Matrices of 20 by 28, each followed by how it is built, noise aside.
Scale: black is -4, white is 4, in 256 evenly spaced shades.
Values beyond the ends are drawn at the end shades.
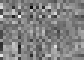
low rank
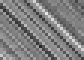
Toeplitz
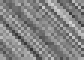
Toeplitz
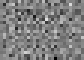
low rank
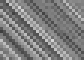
Toeplitz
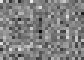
low rank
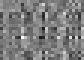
low rank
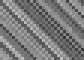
Toeplitz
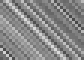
Toeplitz
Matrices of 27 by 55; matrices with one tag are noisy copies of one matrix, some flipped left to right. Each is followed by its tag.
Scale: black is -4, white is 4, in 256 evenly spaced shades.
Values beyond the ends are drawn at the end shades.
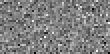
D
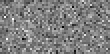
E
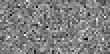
E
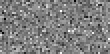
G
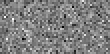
E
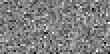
D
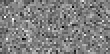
E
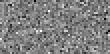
G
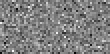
D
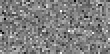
G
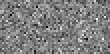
E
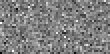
D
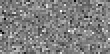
G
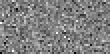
D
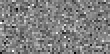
D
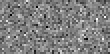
E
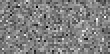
E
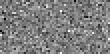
G
